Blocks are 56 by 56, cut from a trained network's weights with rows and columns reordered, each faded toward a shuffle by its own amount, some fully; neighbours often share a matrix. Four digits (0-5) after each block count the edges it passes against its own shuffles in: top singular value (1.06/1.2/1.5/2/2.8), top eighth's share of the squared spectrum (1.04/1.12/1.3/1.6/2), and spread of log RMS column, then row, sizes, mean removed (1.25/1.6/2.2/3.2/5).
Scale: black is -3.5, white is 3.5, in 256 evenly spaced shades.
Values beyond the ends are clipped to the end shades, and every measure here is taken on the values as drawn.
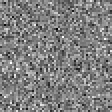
3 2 0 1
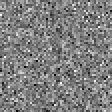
0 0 0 0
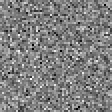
0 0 0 0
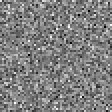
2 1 0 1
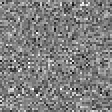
3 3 1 2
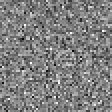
2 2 1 0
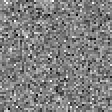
1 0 0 0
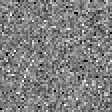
0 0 0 0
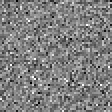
1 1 0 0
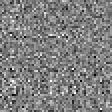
3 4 2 2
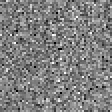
2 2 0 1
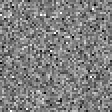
0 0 0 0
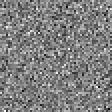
1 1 0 0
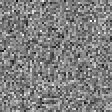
1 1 0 0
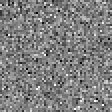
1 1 0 0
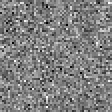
2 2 1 1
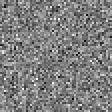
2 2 0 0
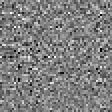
3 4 2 2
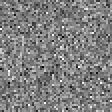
0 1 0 0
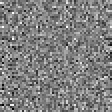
3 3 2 1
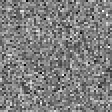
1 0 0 0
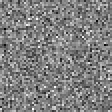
0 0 0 0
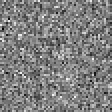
2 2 0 0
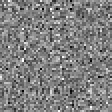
3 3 1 1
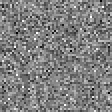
1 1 1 0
